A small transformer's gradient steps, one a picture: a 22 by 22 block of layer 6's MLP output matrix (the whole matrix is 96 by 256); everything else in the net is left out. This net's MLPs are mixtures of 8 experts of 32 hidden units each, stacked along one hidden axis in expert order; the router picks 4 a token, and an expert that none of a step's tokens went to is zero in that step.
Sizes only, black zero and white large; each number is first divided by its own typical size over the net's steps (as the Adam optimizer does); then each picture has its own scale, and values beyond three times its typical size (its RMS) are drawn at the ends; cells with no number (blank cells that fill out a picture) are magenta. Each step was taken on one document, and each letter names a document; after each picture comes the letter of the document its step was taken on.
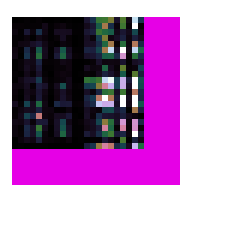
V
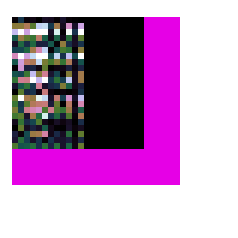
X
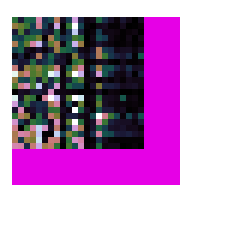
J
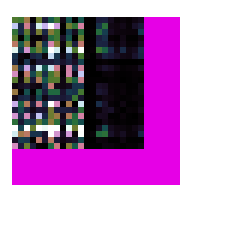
J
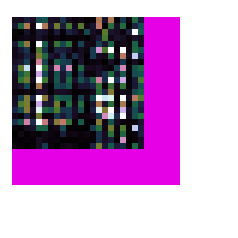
V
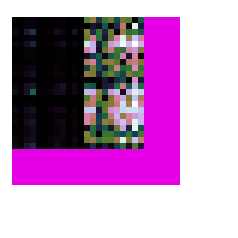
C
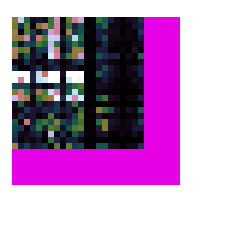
J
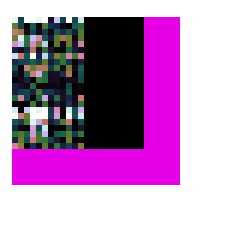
X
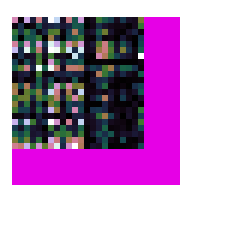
J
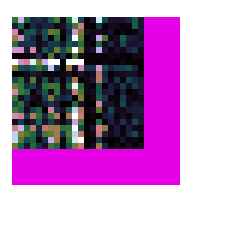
J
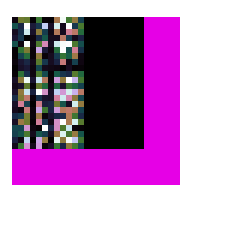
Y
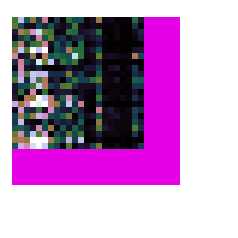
X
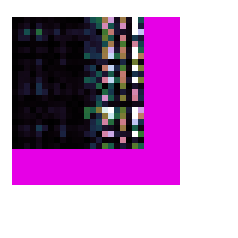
V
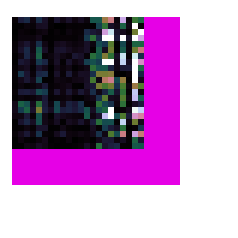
V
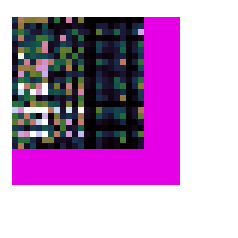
X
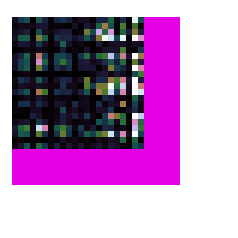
V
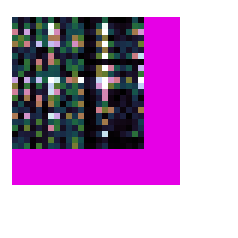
J
